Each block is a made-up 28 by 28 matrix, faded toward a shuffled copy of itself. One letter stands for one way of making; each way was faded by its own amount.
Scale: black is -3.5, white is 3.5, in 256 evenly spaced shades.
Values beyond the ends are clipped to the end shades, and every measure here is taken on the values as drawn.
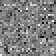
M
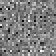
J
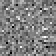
J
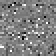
M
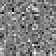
J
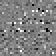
M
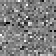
M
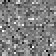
M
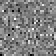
J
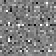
M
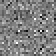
J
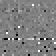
M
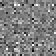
J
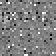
M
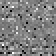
M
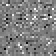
M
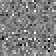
J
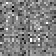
J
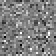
J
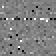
M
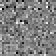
J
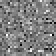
J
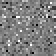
M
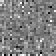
M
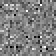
J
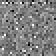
M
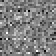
J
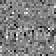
M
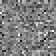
J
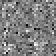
J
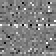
M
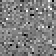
M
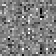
J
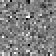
J
